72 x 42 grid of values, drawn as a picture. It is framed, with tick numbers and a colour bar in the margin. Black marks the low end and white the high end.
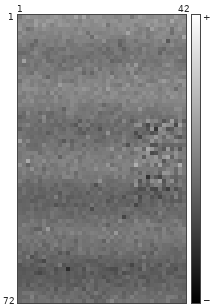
No single row or column stands out from its neighbours. The values follow a bell shape. Values change most from cell to cell in the middle right. In the middle right lies a patch that is rougher than the rest. Horizontal stripes repeat 4 times down the table. The field climbs toward the top.
